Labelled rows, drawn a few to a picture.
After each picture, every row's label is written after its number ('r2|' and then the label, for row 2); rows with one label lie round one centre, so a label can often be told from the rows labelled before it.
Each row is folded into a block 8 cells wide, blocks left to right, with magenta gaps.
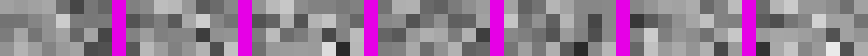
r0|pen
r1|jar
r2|jar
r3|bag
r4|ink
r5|jar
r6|jar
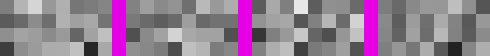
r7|jar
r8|bag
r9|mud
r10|ink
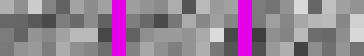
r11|bag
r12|bag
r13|mud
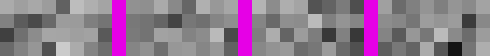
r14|bag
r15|bag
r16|pen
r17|ink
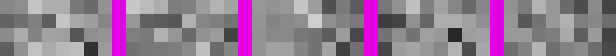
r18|jar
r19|bag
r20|pen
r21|jar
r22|pen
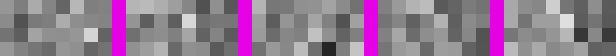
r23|bag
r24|pen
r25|ink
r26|pen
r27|pen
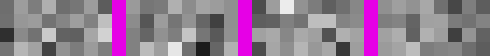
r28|mud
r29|ink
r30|jar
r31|pen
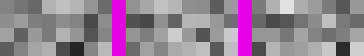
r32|ink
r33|jar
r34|jar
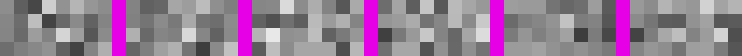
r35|ink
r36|ink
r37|jar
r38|mud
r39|pen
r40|bag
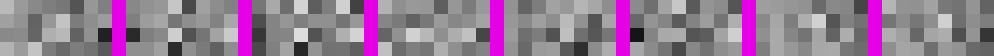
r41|pen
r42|mud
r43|mud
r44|bag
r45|ink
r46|mud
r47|pen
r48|pen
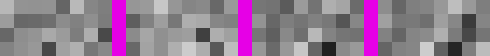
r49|bag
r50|jar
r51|ink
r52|ink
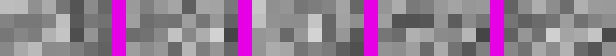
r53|pen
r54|bag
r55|pen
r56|bag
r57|bag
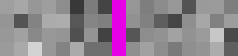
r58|pen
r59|bag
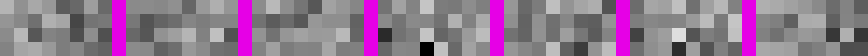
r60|pen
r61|bag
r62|bag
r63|mud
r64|ink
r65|mud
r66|pen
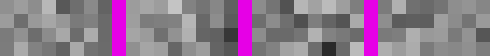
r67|pen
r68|pen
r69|ink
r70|bag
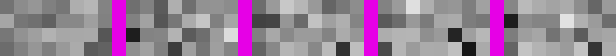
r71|bag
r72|mud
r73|jar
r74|jar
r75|jar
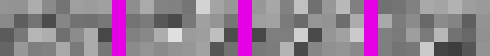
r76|bag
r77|bag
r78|mud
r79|ink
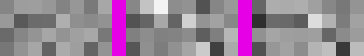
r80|bag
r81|jar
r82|jar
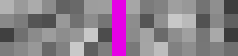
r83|bag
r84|pen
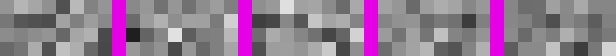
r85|bag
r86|mud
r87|jar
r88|ink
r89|ink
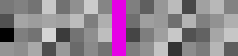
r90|mud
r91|mud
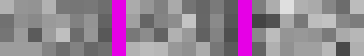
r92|pen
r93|pen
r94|jar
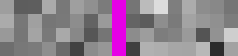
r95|ink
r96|jar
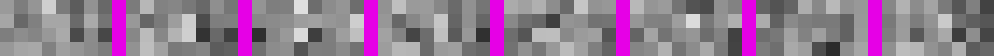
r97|pen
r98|pen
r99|mud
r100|pen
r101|bag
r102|pen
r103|ink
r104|pen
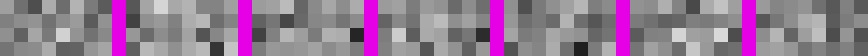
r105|ink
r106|jar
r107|bag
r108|pen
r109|ink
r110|bag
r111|pen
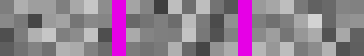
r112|bag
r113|ink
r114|pen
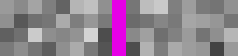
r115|bag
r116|jar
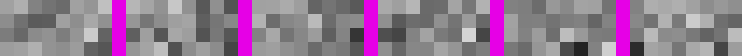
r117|bag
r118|pen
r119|pen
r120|bag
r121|ink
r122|jar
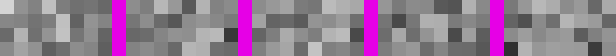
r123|pen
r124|bag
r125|bag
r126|pen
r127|jar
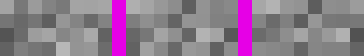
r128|bag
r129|bag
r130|bag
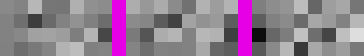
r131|bag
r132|bag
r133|mud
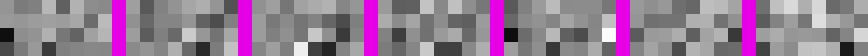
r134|mud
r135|ink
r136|ink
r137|ink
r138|mud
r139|bag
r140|jar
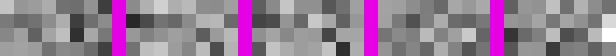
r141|pen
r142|jar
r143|jar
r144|bag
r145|mud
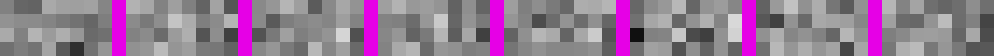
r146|ink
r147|pen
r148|bag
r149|pen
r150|bag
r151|mud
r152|jar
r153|pen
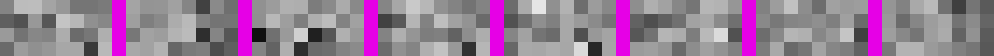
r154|jar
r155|pen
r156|mud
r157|jar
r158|jar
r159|bag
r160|bag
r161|pen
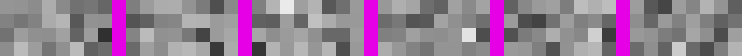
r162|pen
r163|jar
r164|jar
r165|bag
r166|bag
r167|ink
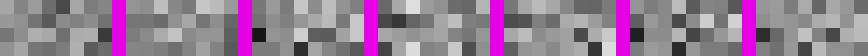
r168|bag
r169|bag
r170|mud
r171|jar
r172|jar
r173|mud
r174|mud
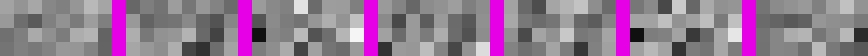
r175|bag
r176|ink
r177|mud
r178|ink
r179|ink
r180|mud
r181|bag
